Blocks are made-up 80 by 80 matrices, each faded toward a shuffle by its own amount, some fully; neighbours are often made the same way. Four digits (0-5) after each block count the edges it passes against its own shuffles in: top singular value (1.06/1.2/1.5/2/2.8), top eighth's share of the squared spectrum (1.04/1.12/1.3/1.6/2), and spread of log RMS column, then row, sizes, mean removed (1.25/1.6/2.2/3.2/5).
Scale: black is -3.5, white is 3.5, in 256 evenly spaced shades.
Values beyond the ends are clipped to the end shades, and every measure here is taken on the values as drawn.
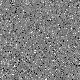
0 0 0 0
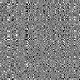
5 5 3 3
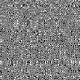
4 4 2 2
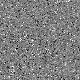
2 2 0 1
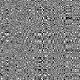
4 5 3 3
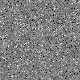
0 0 0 0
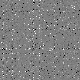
3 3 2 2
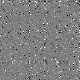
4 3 2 1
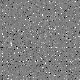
3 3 1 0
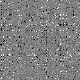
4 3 2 2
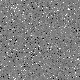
1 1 0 0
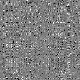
4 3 2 2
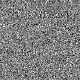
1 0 0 2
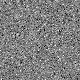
0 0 0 0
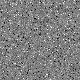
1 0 0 0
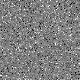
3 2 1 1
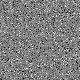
0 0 0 0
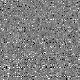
4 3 1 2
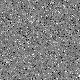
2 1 0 0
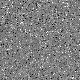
1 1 0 0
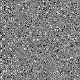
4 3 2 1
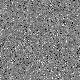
1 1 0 0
